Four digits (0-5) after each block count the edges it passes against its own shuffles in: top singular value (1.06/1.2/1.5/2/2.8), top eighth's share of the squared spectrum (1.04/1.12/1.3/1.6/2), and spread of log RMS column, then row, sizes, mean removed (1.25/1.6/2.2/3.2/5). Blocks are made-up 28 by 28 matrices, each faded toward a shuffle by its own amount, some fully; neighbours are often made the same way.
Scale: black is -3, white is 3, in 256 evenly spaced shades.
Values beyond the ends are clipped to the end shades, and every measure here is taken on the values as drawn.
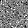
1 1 0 0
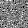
2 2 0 0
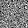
1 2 0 0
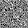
2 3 1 1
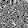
2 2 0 0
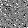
2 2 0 0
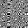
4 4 2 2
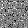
3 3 0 1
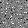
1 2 0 0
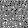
2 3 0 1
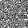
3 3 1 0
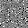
2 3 0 0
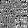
3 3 1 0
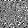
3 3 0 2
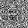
3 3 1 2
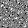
0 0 0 0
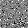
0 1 0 0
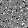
0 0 0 0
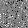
1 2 0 0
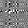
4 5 3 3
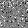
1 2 0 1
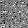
2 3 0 1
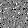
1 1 0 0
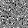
2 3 0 1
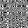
3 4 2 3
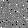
0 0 0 0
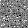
1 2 0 1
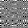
4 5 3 3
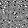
2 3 0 1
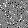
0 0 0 0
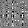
3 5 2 2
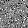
0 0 0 0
